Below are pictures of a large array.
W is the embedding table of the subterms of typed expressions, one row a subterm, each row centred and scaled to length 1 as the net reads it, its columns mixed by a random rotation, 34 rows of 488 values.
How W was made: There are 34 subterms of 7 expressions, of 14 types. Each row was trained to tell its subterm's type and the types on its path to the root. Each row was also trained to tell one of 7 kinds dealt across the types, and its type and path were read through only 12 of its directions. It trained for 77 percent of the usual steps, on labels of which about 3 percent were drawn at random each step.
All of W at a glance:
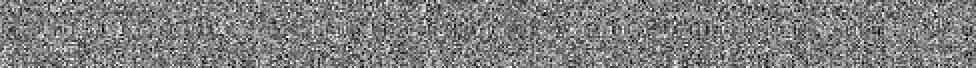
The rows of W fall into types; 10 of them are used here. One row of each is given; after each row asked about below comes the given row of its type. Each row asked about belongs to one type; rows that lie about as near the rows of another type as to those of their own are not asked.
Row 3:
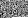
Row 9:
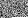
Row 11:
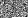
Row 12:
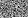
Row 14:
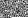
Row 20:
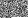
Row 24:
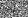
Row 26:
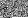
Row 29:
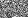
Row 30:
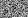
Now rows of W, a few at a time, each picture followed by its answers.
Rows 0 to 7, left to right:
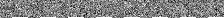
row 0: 24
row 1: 30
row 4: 20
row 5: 14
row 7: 20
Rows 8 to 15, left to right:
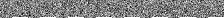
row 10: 14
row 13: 9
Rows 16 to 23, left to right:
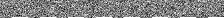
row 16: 9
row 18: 24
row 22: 26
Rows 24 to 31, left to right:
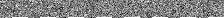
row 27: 14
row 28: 3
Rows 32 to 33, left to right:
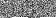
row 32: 29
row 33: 30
